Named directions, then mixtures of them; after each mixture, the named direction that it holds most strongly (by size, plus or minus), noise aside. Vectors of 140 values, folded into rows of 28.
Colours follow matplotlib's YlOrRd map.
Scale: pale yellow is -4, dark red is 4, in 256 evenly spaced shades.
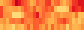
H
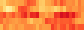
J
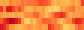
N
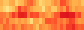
J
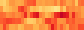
J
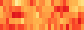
H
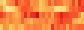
J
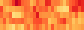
H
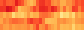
J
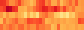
J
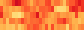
H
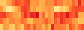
J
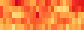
H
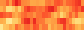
N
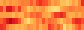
N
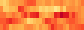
J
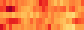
J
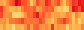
H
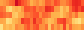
H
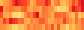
H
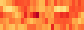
J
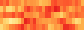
N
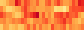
H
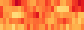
H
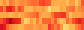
N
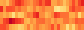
N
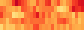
H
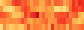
H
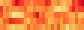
H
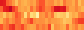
J
